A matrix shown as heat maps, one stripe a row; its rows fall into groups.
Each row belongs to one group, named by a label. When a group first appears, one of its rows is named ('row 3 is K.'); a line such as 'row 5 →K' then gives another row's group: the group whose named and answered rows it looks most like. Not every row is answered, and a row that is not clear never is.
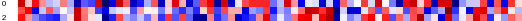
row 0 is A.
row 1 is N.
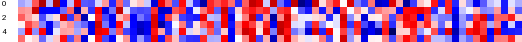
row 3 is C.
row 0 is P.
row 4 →C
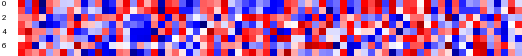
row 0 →A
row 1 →A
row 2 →C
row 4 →P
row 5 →C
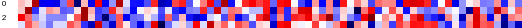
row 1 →N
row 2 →N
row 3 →C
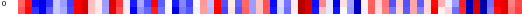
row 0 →N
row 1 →N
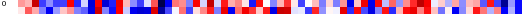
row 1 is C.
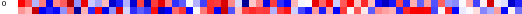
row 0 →P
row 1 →C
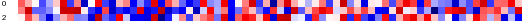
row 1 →P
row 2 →C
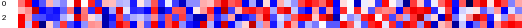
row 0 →N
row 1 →C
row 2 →N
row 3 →A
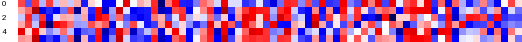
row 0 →A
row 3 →P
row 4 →A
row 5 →C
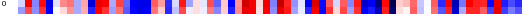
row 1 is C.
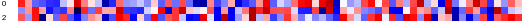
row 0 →N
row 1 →C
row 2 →A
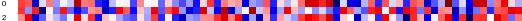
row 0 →N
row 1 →A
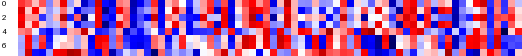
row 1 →A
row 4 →N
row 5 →C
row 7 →P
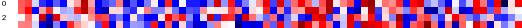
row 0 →N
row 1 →N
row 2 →P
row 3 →N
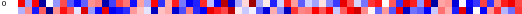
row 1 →P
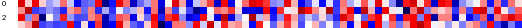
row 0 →A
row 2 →A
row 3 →C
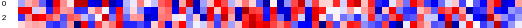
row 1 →P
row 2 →P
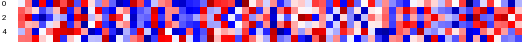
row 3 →A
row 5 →P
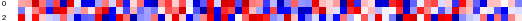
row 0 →P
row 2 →A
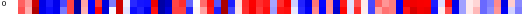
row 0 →C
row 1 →C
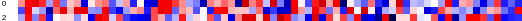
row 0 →P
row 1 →P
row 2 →C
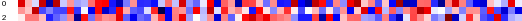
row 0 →P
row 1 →C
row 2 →C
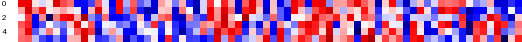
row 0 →P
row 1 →P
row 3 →N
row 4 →N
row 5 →N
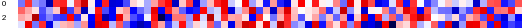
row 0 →P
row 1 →A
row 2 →C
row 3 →C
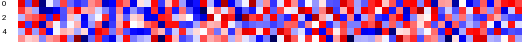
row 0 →A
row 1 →N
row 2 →P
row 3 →A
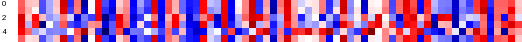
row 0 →A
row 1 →A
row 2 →A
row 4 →N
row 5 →A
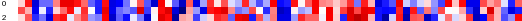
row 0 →P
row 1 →P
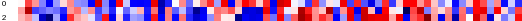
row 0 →C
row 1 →N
